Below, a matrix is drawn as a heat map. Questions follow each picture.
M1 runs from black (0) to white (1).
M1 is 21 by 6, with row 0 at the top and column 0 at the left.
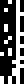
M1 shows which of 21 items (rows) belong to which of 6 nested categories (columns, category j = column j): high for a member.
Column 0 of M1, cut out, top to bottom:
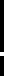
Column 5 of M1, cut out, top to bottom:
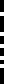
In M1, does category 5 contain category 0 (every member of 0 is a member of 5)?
no
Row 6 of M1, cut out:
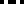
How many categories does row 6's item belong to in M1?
2
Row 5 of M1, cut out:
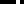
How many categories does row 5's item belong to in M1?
1
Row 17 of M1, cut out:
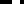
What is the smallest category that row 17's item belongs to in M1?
3
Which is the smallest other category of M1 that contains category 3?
4
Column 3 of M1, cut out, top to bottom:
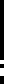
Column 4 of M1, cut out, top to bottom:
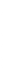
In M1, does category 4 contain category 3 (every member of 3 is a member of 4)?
yes
